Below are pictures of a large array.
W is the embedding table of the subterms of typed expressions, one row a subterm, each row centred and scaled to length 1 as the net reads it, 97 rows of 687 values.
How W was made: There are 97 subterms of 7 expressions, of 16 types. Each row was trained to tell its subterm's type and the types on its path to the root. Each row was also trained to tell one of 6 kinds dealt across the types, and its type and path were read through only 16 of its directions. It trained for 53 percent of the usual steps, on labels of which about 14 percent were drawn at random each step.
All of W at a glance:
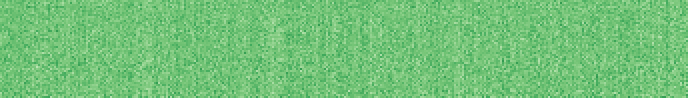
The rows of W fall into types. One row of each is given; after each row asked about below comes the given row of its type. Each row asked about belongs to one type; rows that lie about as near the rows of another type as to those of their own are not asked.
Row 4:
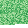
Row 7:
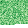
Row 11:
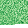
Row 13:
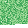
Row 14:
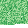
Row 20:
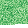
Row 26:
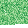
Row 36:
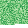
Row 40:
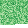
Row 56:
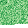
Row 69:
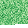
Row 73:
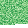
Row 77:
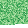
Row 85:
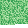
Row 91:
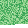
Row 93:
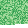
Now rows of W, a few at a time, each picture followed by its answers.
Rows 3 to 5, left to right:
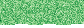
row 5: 91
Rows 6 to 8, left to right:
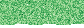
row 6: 40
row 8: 93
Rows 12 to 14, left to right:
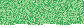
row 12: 14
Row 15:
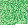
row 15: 40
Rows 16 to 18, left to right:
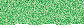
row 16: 77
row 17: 85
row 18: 85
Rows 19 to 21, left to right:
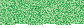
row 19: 69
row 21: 36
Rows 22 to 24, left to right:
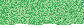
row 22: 73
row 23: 14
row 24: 7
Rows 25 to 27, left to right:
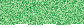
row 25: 36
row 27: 11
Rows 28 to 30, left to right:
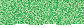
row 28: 69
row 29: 91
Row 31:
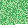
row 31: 93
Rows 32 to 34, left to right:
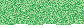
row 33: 69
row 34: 20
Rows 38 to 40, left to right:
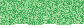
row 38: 85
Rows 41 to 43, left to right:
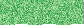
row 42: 85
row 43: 20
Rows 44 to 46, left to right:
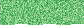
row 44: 93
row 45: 77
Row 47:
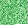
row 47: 13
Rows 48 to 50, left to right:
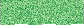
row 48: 4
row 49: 11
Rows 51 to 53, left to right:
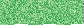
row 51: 13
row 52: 11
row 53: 73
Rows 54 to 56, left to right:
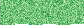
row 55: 7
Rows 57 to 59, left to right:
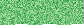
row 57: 11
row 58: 69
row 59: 93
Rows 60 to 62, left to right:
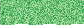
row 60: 93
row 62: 40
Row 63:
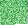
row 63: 40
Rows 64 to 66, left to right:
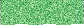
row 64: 91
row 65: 20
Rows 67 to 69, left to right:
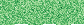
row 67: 26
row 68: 69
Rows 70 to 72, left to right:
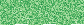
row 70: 13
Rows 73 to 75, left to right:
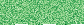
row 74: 73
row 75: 11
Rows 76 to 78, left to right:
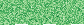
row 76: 4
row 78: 11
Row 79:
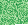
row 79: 85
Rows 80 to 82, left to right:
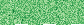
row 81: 73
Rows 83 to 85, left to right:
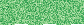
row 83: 36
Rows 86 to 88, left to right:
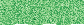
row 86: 69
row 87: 73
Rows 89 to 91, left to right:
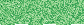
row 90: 93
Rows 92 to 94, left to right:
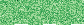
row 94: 73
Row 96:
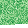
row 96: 85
